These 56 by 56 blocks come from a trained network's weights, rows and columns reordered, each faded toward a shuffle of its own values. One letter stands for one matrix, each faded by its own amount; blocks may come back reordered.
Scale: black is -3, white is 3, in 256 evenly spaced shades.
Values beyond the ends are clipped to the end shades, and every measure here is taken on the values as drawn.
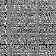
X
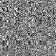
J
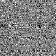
J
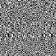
J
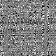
X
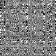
X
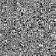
J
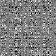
X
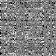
X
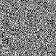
J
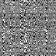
X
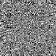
J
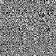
J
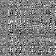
X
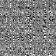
X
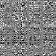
X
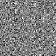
J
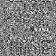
J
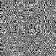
J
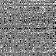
X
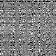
X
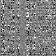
X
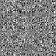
J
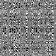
X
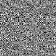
J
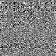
J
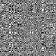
J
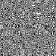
J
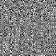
J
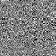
J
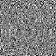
J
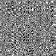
J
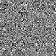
J
